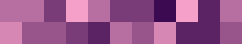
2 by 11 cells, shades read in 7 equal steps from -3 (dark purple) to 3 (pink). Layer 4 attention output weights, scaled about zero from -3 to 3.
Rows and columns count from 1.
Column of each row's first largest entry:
4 1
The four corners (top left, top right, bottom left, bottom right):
1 1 2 0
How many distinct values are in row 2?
5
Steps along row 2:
down same down down up down up down same up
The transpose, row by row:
1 2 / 1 0 / -1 0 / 3 -1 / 1 -2 / -1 1 / -1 0 / -3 2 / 3 -2 / -2 -2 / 1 0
